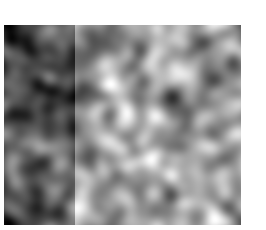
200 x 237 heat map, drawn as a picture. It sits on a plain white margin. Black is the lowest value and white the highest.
No regular stripes run through it. There are no lone odd cells. A vertical seam about 30% of the way across splits the table, and the right part is higher.
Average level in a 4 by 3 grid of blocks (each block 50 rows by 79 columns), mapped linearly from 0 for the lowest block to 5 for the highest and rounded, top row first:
044
054
254
145
